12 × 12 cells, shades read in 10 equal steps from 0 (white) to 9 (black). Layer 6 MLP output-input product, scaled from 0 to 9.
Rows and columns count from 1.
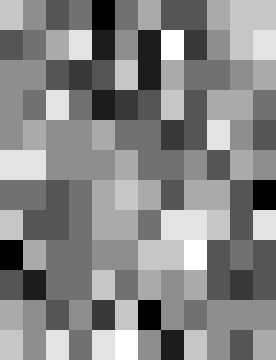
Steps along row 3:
same up up down down up down up same down down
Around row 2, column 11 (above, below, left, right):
2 4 4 1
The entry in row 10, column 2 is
8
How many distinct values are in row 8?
5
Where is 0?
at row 2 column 8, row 9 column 9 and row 12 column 6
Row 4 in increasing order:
1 2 3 3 4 5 5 5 6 6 7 8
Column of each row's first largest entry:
5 5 7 5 8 10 12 2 1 2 7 8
